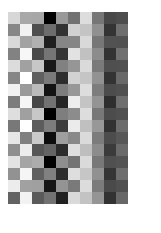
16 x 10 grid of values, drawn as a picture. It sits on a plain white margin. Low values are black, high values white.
Seam: vertical, 60% of the way across, the right part calmer. Average level on the scale: 50%. Odd rows or columns: none. Stripes: upright, repeating 2 times.
